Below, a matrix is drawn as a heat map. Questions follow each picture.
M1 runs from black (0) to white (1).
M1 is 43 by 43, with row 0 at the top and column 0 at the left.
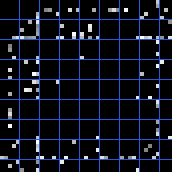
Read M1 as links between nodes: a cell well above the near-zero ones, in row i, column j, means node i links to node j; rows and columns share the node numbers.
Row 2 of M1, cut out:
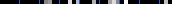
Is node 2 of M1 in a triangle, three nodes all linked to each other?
no
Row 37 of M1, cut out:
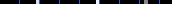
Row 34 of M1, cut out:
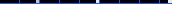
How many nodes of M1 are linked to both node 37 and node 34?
2
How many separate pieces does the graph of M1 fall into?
2
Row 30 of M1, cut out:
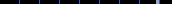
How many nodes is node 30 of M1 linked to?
1
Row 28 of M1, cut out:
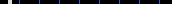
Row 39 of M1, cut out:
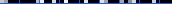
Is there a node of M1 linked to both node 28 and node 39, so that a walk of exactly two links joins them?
no
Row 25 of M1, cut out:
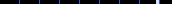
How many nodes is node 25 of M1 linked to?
1
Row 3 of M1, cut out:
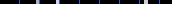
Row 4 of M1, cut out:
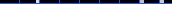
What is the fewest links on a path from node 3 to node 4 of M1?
2
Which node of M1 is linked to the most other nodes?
node 9
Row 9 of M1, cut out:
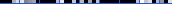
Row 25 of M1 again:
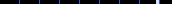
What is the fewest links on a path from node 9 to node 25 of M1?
2
